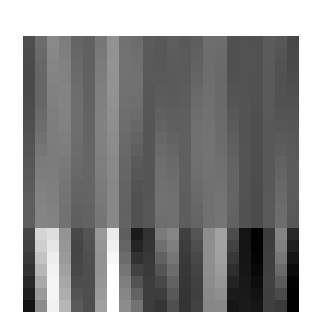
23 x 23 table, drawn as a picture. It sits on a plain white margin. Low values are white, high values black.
Grain: streaks running down. Seam: horizontal, 70% of the way down, the top part calmer. Ninth with the highest average: bottom right. Roughest part: bottom left. Ninth with the lowest average: bottom left.
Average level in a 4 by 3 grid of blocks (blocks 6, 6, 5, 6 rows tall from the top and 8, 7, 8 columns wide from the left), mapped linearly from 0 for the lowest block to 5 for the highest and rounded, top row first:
2 3 4
2 3 3
2 3 3
0 4 5
